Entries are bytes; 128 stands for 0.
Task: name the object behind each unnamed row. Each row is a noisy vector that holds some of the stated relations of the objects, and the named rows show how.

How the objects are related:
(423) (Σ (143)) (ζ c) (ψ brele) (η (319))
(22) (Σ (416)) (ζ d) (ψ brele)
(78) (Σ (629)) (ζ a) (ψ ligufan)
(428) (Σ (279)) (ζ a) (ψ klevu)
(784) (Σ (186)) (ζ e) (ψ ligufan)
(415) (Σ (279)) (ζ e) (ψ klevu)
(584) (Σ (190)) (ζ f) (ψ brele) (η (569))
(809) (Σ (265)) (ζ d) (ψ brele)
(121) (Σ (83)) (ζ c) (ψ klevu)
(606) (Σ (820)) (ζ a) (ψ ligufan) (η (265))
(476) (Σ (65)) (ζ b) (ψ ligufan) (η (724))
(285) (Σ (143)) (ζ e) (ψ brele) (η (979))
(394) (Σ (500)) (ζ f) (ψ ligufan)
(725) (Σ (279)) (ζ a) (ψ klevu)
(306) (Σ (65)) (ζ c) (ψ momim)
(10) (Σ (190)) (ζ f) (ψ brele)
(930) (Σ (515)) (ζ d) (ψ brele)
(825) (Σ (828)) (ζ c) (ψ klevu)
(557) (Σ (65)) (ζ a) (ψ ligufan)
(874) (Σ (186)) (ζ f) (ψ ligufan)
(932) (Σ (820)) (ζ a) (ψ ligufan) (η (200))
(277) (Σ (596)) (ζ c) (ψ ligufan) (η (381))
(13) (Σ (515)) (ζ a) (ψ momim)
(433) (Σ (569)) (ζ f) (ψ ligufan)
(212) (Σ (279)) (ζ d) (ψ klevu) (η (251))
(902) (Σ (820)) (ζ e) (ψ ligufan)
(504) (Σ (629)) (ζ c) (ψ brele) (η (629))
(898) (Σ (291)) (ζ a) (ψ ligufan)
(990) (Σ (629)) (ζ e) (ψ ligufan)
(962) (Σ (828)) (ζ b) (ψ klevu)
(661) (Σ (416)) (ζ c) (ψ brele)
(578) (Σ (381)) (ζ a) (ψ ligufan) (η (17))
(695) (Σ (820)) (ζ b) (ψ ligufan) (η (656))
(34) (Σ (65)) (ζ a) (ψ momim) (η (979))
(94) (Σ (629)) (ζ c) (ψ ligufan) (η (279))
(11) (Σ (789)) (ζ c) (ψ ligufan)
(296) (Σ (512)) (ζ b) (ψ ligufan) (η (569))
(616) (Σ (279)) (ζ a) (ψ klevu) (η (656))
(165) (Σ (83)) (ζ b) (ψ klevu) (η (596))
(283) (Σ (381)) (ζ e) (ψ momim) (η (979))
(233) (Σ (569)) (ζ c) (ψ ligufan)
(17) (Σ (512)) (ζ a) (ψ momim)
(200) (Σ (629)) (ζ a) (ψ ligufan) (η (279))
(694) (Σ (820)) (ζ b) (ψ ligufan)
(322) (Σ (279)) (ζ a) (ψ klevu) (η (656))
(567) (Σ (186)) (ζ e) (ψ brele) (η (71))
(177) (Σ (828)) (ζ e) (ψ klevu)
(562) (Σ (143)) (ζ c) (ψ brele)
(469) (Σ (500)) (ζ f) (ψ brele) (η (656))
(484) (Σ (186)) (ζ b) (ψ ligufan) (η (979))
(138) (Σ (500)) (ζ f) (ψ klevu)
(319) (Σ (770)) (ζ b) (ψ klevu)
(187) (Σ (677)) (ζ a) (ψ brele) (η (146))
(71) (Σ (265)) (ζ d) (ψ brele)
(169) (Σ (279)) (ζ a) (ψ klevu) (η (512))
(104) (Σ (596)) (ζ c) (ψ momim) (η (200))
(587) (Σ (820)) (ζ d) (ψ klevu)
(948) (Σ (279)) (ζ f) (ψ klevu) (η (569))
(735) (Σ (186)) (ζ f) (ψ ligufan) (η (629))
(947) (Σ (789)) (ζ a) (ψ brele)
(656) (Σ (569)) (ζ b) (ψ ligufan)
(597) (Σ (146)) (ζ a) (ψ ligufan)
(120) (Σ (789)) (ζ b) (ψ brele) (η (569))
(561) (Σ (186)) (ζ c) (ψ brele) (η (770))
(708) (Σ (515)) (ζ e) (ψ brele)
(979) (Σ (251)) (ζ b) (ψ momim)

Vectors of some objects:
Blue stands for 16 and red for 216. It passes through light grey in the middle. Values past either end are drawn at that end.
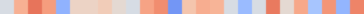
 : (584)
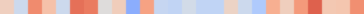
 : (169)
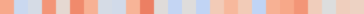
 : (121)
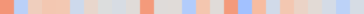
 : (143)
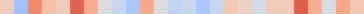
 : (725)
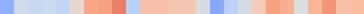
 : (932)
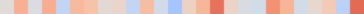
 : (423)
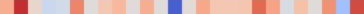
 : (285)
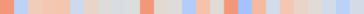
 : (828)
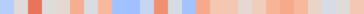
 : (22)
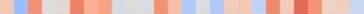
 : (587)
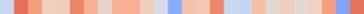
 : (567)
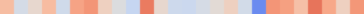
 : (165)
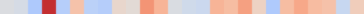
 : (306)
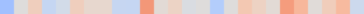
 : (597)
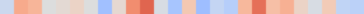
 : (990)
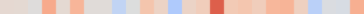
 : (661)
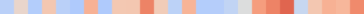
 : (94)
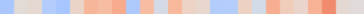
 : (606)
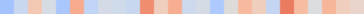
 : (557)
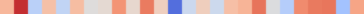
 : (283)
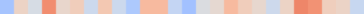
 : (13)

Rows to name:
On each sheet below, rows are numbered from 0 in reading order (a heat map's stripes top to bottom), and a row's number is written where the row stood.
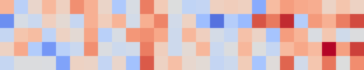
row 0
(319)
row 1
(200)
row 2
(874)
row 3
(484)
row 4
(476)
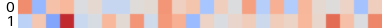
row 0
(65)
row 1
(104)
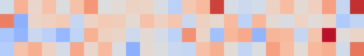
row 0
(561)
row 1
(820)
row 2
(695)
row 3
(187)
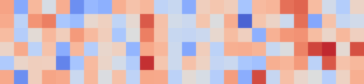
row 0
(629)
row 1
(569)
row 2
(962)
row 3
(34)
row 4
(296)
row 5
(279)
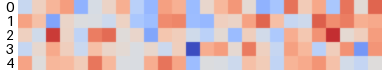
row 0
(120)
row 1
(979)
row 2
(212)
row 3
(469)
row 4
(138)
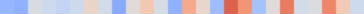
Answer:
(656)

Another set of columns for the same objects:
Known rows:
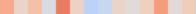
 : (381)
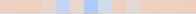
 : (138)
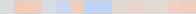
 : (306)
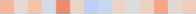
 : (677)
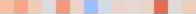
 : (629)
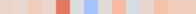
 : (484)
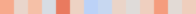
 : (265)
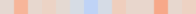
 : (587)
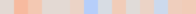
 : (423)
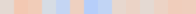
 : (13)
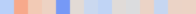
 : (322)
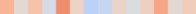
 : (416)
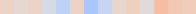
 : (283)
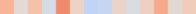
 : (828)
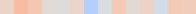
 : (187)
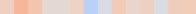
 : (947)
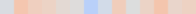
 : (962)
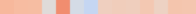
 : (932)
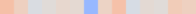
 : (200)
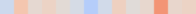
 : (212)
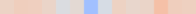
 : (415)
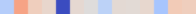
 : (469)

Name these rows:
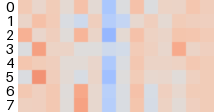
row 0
(784)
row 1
(17)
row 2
(584)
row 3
(71)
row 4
(285)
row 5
(504)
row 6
(578)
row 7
(277)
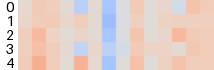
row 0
(567)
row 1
(169)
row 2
(990)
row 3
(708)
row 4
(78)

